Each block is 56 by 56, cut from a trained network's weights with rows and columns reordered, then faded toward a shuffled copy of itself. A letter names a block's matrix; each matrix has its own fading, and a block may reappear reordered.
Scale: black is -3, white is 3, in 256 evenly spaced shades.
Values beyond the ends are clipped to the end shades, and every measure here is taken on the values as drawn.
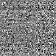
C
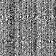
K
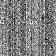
K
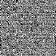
C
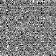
C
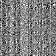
K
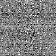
C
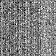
K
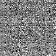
C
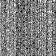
K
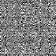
C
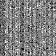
K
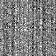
K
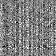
K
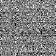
C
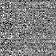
C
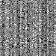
K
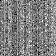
K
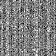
K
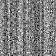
K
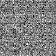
C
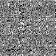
C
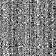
K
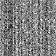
K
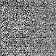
C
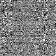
C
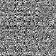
C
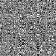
C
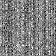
K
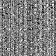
K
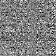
C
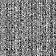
K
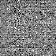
C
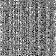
K
